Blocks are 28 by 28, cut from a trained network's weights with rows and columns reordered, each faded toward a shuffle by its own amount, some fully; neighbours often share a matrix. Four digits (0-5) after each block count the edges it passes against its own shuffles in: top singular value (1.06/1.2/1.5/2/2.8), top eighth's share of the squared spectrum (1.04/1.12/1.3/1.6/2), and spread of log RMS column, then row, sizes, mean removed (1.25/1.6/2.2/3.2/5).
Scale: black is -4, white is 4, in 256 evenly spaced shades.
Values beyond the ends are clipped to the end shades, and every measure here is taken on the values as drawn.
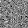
2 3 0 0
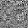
3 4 1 2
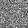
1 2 0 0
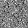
0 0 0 0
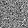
0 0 0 0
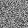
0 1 0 0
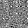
2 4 0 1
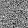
1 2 0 0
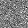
1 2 0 0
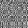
4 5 2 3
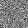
2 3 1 1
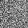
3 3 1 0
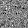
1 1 0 0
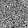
0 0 0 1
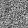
2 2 0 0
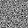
2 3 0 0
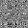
3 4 1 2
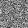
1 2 0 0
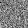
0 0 0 0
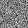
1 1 0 0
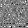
3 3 0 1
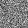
0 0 0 0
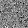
0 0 0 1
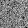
0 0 0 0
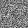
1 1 0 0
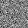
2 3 1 0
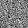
1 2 0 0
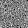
2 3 0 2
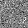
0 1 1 1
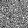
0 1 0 0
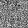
2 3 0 2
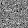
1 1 0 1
